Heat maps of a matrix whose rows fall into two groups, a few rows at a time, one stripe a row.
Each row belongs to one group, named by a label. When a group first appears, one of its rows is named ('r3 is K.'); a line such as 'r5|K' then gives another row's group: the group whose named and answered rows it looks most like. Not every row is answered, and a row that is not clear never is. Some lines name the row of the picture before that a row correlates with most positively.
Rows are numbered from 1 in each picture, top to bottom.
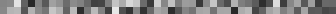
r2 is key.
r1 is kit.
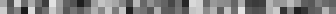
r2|key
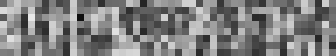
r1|kit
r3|key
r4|key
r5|key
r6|kit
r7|kit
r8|kit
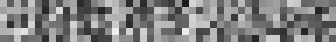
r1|key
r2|kit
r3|key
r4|key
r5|kit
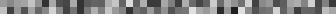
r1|kit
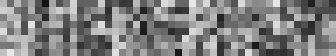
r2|key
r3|kit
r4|key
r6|kit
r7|kit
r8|kit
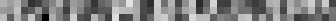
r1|kit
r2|kit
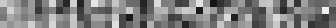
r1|key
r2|kit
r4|key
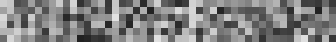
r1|key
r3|key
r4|key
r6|kit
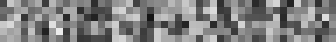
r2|kit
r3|kit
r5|key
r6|kit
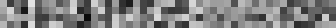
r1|key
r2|key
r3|kit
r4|key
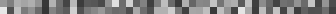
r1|kit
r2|key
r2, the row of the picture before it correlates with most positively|1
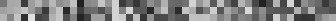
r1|key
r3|key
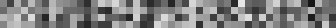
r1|key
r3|key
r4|kit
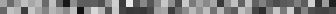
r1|kit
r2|key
